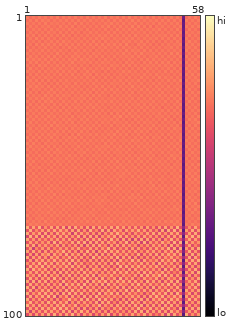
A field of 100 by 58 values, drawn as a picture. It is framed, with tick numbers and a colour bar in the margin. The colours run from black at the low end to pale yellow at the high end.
No overall slope runs across the table. Overall the values sit about 70% of the way up the scale. Column 53 differs from the columns beside it. The top part is calmer, up to a seam about 70% of the way down.
